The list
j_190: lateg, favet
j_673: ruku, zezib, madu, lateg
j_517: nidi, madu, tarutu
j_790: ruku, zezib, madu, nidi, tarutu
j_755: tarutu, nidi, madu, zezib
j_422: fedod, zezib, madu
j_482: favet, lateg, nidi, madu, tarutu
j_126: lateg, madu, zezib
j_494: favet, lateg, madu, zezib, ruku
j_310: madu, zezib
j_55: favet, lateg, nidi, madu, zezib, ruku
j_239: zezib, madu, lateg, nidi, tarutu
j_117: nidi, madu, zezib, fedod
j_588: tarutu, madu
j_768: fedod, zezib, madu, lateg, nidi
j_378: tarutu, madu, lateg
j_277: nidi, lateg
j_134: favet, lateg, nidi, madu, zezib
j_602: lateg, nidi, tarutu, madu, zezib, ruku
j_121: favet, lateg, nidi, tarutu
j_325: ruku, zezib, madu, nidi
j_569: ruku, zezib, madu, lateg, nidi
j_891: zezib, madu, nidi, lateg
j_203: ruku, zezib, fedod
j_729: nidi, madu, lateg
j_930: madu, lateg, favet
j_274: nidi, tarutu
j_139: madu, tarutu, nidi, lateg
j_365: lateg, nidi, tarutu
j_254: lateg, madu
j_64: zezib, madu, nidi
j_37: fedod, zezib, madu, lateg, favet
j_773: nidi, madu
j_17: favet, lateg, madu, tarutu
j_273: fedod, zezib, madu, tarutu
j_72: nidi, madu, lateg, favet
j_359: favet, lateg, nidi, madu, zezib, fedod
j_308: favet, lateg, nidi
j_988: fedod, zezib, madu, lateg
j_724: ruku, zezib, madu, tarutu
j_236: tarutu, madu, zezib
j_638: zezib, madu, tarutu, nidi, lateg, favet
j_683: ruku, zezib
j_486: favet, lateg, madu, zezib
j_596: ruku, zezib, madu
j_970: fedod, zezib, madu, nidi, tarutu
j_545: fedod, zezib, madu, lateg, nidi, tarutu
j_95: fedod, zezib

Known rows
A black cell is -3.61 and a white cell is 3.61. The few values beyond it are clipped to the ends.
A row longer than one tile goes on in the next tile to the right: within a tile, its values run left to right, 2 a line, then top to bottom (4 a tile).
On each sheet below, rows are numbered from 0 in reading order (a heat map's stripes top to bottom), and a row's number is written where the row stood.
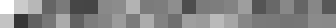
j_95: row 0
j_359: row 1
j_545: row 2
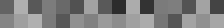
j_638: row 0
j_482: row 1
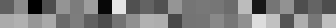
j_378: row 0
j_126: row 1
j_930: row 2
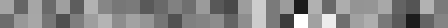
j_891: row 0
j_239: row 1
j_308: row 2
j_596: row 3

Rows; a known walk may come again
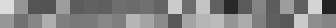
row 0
j_988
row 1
j_729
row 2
j_365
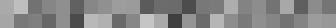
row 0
j_117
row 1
j_486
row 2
j_768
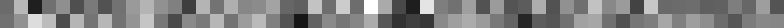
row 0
j_930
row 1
j_55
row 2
j_596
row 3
j_683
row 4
j_724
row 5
j_569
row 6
j_239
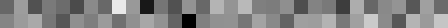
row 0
j_638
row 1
j_310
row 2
j_359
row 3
j_72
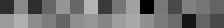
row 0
j_139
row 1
j_236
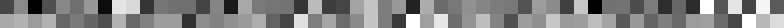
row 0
j_378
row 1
j_422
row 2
j_121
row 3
j_308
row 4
j_134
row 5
j_17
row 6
j_277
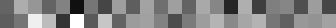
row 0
j_190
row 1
j_891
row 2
j_482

